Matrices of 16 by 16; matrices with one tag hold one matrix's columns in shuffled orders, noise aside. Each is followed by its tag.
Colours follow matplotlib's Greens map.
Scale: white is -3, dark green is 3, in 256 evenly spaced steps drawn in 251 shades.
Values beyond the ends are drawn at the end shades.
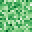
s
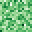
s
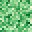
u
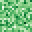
u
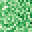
u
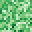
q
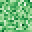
s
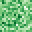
u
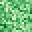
q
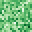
q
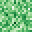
u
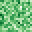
u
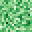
u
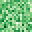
q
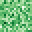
u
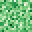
s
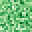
u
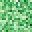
s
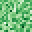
q
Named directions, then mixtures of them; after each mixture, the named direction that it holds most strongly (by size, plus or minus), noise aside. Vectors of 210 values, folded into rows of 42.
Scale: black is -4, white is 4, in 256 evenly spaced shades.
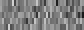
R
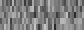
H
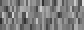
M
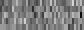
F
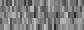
H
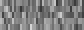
M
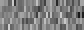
R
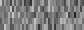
H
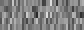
R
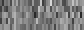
F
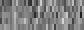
F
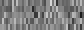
F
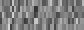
M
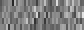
R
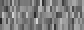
M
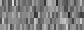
R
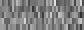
F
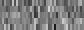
H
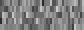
M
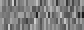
R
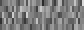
M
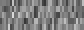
M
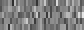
R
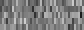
F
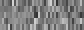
R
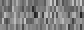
F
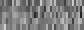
F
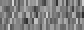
R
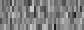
H
